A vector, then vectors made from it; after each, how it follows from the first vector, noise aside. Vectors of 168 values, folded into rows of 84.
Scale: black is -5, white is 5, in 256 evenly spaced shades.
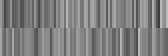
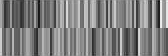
scaled up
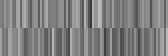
wrapped around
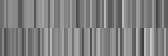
wrapped around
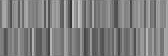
wrapped around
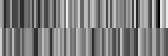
scaled up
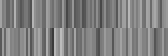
wrapped around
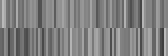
wrapped around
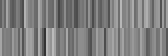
wrapped around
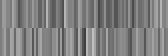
wrapped around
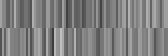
wrapped around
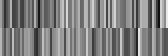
scaled up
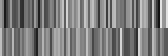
scaled up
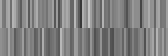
wrapped around
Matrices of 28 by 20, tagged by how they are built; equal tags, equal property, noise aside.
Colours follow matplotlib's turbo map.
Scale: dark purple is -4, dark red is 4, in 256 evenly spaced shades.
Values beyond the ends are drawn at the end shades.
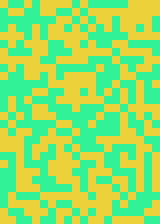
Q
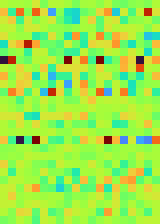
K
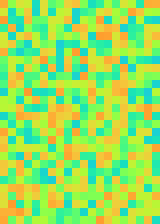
Q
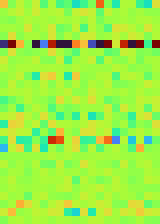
K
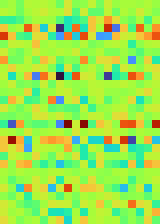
K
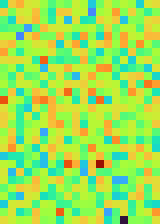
Q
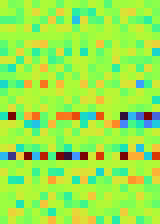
K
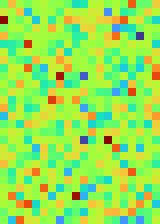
Q
